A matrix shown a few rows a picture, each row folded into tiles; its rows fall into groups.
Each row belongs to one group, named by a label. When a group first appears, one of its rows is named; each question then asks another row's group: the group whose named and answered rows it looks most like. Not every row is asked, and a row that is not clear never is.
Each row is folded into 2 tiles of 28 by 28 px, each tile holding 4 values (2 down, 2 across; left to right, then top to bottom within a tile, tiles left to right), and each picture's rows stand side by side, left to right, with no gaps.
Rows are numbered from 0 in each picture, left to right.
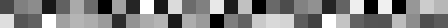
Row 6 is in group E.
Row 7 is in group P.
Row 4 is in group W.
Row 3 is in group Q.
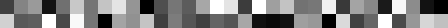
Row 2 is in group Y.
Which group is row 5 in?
Q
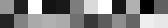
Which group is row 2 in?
W
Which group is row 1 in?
P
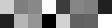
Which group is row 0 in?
Q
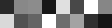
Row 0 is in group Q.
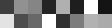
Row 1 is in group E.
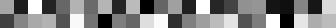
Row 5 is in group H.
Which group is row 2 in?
W
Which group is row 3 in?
E
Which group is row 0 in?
E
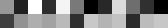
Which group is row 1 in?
Y
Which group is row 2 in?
Y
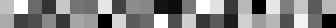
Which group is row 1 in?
Q
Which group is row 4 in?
H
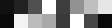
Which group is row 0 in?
H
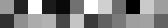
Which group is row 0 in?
E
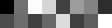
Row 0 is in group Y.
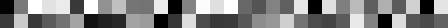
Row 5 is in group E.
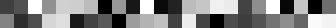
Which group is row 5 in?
W
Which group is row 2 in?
E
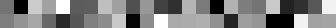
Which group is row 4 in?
Q
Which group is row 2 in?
Y
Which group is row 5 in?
H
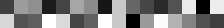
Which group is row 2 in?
Y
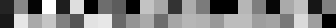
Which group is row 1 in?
W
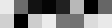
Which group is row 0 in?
Y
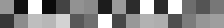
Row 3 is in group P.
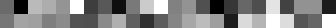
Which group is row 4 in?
H
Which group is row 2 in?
P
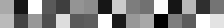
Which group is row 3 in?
W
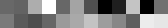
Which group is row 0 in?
P
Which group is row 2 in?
W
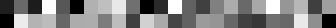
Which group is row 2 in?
Y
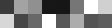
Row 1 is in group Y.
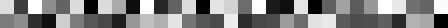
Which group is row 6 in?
P
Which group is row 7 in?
Q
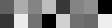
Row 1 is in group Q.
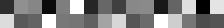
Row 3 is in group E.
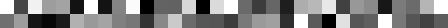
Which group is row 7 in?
P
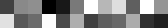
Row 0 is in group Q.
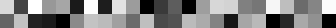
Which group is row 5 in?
Q
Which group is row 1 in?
E
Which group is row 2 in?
Y
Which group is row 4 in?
Q
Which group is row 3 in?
H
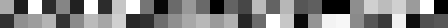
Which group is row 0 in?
E
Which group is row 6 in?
P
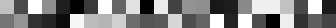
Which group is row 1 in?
H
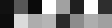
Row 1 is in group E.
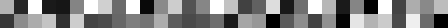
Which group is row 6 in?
H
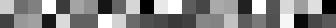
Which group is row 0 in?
Q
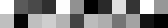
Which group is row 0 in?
Y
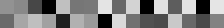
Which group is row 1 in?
Q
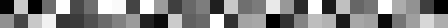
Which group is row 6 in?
Q
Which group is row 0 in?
W
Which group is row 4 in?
Q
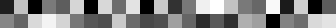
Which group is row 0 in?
W
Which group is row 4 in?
Q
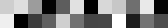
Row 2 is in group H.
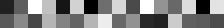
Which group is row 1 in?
W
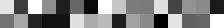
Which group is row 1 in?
H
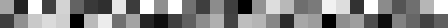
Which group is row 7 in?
P
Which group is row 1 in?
Y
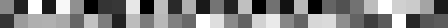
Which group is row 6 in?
P
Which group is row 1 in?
Y
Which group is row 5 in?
W
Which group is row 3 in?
W
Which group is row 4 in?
W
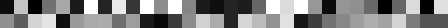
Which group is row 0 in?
W
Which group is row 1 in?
E
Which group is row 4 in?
H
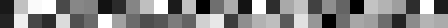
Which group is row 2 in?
P
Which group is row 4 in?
E
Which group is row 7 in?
E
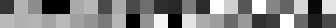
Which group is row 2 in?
Y
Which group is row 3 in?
H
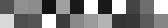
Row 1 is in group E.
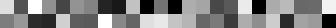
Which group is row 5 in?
Q
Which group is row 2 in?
W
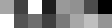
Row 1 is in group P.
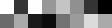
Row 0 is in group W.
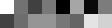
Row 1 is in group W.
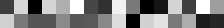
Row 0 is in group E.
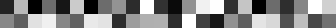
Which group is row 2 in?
E
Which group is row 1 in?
W
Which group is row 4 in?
W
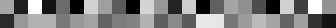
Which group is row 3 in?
W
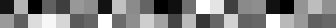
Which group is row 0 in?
W
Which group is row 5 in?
P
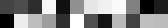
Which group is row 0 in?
H
